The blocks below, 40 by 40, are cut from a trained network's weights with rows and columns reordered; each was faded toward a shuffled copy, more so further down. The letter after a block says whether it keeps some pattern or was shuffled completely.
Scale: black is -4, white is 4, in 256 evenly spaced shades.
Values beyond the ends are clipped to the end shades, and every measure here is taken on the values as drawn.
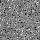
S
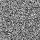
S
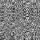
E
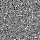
S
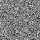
E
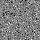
S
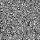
E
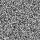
S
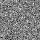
S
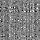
E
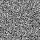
S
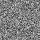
S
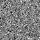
S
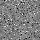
S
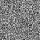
E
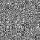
E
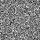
S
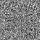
E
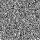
S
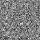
E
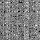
E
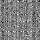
E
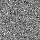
S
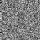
E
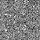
E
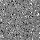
S
